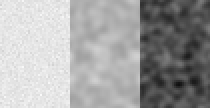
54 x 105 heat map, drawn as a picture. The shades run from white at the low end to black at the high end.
It is made of 1 by 3 panels. Panel 1,1: very low, fine-grained, faint in contrast. Panel 1,2: low, blotchy, faint in contrast. Panel 1,3: high, blotchy.
